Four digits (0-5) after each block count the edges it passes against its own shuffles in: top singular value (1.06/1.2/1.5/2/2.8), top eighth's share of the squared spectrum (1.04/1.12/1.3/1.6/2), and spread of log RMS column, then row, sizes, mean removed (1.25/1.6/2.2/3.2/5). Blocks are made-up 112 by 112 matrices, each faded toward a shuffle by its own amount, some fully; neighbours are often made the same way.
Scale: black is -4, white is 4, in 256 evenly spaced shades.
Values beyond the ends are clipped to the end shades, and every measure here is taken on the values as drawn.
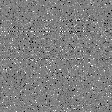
4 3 0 2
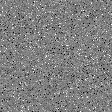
1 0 0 0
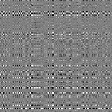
5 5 3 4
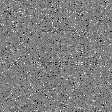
3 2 0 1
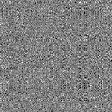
4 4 2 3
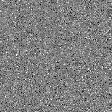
3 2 1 1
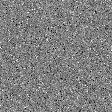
1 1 0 0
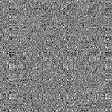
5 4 3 2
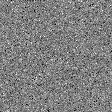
0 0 0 0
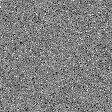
0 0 0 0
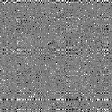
5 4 2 3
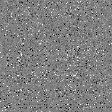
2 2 2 2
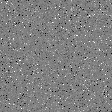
1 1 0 0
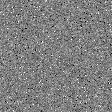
0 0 0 0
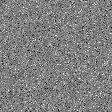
0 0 0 0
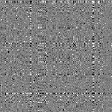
5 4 3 3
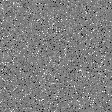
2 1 0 0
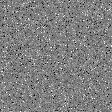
0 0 0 0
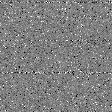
2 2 0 2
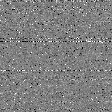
3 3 0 3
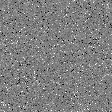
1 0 0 0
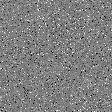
0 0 0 0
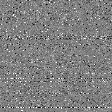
3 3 0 3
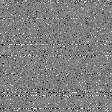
3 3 0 3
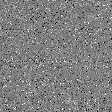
2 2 0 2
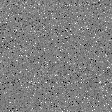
2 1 0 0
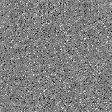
3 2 1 1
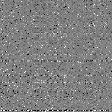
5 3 1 2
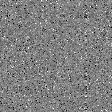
3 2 1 0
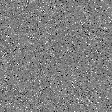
3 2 1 0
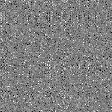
4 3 2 1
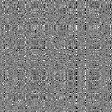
5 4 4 3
